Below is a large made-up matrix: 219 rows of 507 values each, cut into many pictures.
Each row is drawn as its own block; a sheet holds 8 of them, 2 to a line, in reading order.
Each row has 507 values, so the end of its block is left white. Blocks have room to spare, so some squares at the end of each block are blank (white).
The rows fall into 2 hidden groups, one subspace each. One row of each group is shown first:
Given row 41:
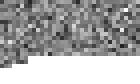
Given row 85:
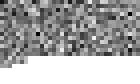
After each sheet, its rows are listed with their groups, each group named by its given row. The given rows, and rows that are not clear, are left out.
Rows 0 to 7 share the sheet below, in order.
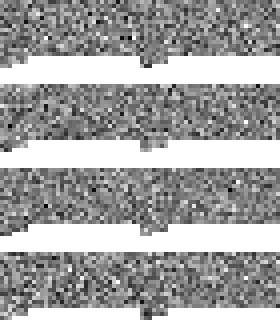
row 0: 85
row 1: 41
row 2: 41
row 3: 85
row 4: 85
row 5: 41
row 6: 41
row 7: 41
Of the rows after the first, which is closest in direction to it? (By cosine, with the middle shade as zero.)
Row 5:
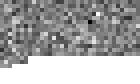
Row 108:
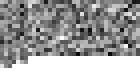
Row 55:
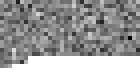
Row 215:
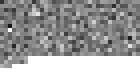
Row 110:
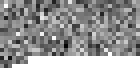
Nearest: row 110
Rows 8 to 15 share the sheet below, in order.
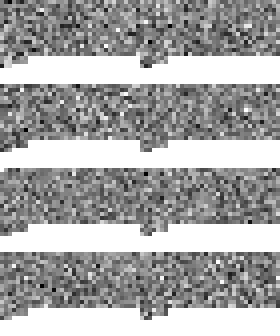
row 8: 41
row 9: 41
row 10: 41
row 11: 41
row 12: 85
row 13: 41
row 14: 41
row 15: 41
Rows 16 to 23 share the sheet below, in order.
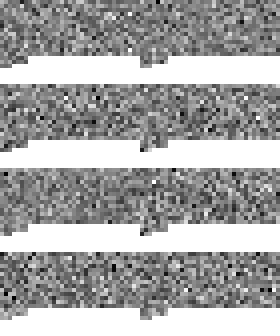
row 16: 85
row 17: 85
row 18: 41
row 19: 41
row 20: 41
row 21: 41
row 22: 85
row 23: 85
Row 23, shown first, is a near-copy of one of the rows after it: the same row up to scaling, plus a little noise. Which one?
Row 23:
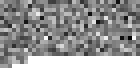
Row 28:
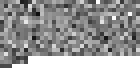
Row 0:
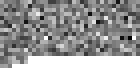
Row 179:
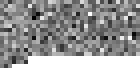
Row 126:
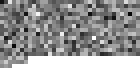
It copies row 0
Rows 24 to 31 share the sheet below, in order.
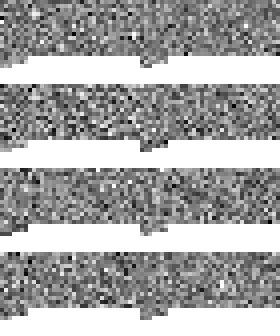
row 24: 85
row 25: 41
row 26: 85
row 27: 85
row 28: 85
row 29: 85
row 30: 85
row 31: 41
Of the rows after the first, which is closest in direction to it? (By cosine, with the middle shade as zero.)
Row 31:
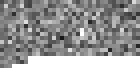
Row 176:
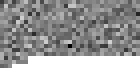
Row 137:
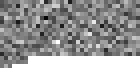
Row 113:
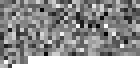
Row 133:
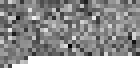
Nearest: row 176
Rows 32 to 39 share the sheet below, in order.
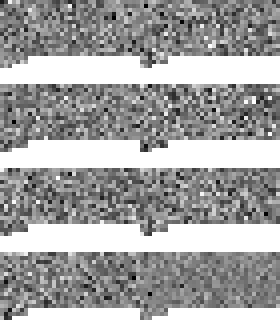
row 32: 85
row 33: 41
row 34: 41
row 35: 85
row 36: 85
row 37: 41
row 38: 41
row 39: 41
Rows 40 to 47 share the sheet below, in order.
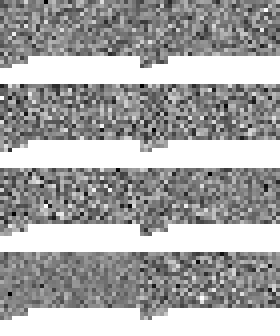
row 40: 41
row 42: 85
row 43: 85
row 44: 85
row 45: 85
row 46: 41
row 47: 85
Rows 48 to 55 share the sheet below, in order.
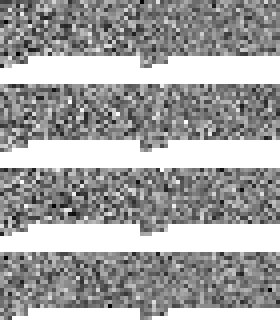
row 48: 41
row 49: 85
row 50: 41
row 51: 85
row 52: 41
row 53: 85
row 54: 41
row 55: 85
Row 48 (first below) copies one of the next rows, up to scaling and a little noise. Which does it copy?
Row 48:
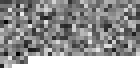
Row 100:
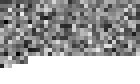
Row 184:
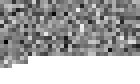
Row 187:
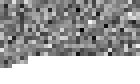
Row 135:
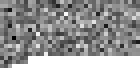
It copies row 100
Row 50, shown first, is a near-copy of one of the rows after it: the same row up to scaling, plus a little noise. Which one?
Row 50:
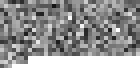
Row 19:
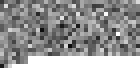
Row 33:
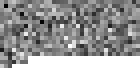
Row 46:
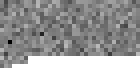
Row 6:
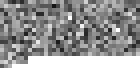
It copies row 6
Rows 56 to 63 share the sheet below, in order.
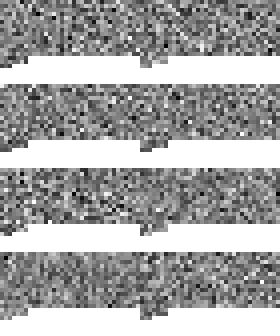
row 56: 85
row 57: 85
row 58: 85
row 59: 85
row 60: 41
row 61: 41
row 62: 41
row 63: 41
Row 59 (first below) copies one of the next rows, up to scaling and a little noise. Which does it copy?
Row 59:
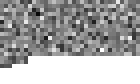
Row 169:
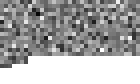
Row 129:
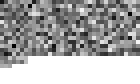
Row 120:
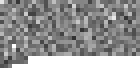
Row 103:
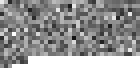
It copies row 169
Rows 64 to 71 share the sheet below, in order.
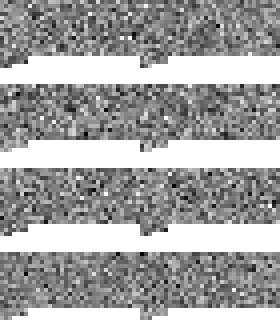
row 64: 85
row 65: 41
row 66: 41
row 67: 41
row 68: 41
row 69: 85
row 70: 85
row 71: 85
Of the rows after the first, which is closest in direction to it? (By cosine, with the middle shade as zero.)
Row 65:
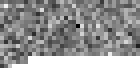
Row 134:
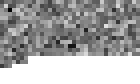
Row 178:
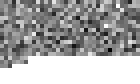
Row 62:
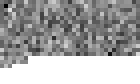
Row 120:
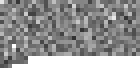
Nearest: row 134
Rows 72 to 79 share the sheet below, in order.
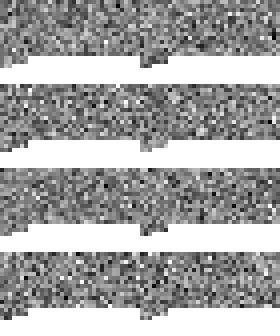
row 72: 41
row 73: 85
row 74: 85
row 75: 85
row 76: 85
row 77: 85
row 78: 41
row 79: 85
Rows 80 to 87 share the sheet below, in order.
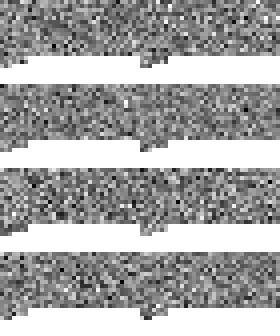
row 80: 85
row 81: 85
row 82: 85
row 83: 41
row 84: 85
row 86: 41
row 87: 41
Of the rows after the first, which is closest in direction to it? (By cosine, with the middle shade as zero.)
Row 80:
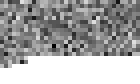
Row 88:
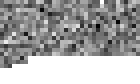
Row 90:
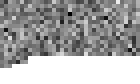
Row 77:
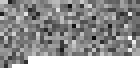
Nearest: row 77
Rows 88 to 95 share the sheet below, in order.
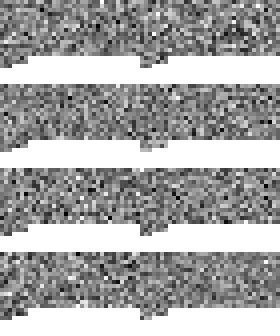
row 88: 41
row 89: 41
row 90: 85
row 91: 85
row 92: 41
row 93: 85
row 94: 41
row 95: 41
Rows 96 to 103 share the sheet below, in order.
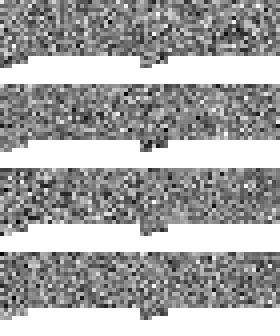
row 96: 85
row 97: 41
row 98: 41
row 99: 41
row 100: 41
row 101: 85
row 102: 85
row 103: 85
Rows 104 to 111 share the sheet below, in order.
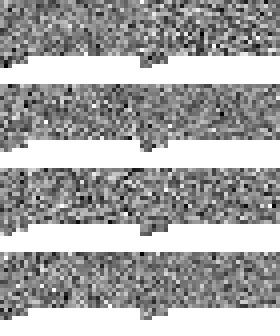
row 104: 41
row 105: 85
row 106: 85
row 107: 41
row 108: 41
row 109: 85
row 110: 41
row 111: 85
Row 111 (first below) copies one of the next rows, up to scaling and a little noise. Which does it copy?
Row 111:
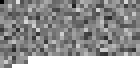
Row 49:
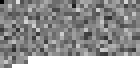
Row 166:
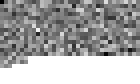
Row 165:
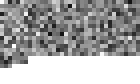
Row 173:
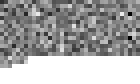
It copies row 49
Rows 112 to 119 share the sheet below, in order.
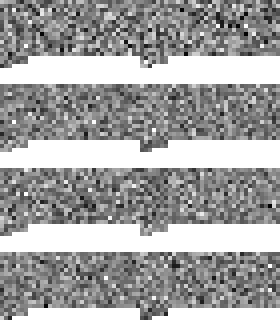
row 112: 85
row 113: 41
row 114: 41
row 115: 85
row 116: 41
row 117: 85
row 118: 41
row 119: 85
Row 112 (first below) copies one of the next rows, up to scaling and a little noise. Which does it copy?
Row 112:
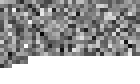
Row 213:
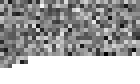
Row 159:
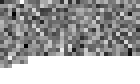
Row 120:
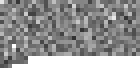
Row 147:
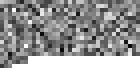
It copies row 147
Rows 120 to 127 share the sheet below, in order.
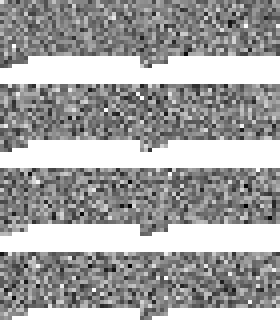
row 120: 85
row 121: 41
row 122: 41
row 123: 85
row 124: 85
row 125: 85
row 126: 85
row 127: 41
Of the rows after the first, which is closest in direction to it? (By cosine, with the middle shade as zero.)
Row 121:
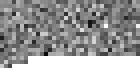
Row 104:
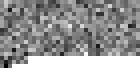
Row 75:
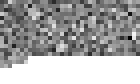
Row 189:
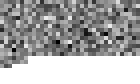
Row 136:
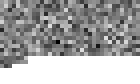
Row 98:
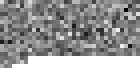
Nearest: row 136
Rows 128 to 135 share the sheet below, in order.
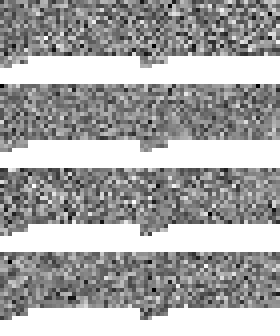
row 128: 85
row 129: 85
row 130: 85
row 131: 85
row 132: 85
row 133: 85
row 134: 41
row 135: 41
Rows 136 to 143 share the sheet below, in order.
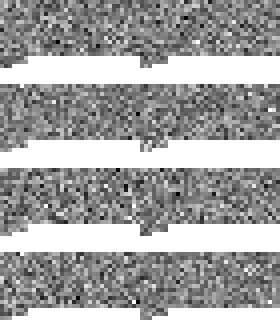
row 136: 41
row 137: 41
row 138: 85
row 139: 41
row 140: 85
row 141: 85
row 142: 85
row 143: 85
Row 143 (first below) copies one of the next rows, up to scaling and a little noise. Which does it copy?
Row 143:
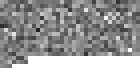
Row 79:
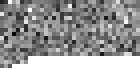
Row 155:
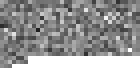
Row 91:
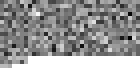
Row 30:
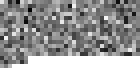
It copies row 155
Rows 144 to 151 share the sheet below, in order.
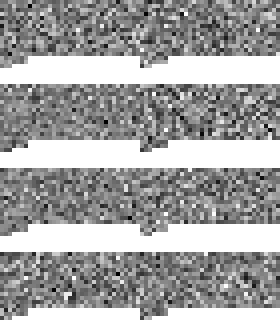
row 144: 85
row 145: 41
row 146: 85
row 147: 85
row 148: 85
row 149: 41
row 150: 41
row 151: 41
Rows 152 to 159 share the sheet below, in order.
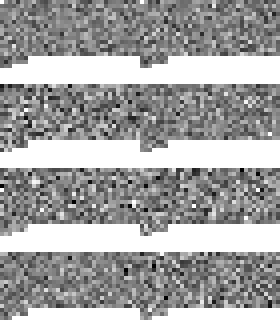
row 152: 85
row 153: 85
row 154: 41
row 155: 85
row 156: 85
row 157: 41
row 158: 85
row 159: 85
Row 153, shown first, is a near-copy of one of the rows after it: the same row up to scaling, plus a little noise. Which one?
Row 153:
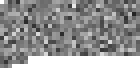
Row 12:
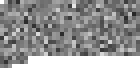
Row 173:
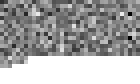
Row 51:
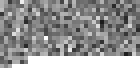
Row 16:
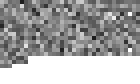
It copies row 12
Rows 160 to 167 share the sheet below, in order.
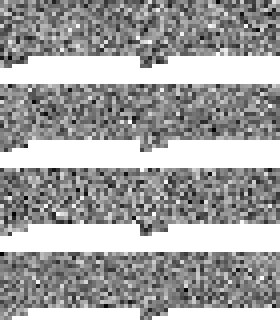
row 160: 41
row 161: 41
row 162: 85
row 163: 41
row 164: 85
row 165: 85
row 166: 85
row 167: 85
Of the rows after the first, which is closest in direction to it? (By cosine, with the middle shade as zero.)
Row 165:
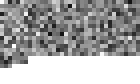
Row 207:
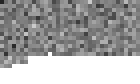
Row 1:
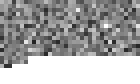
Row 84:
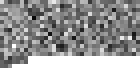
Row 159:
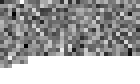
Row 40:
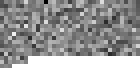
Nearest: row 84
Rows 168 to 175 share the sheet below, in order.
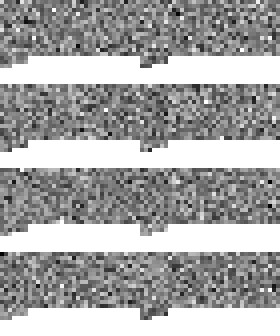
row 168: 85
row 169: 85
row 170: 41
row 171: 85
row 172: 85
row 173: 85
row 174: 85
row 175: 85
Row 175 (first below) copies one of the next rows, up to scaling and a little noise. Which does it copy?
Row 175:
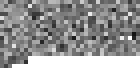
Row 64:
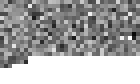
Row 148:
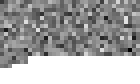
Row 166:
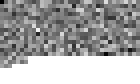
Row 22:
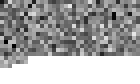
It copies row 64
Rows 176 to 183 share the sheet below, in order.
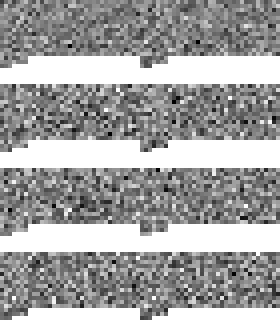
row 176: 41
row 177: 41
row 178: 41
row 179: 85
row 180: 41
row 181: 85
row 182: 85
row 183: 85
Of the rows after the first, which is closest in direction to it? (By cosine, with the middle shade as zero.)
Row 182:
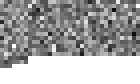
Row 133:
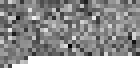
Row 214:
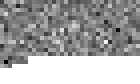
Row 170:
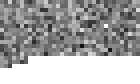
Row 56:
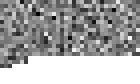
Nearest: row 56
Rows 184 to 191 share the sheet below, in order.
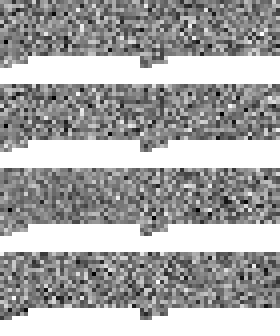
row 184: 41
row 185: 41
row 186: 41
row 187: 41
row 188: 41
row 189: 41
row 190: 85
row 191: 85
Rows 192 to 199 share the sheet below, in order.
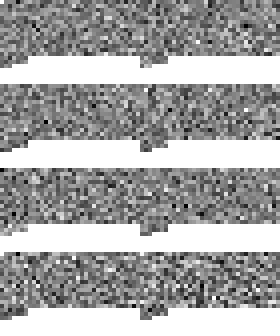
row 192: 85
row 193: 41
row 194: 85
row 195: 41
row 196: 85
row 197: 85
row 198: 85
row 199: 85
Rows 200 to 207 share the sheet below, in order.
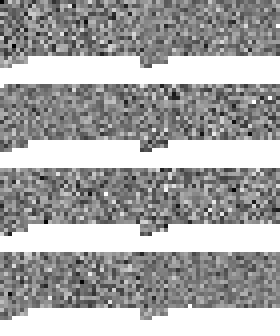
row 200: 85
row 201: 41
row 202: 85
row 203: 85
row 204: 41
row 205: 85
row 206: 41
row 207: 85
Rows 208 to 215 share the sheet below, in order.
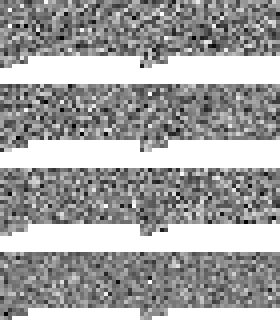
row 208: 41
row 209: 41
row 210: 41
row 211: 41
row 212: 85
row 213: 85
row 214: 41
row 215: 85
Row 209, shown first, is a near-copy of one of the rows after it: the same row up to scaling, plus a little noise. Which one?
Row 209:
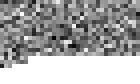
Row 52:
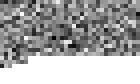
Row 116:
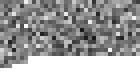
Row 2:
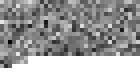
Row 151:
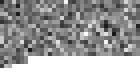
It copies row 52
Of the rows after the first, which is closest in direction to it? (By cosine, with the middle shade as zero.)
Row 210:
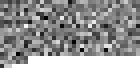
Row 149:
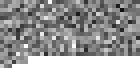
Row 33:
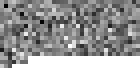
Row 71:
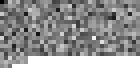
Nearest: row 71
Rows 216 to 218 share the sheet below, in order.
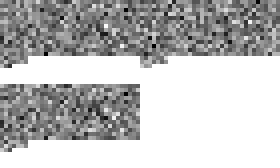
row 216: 41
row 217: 85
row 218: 41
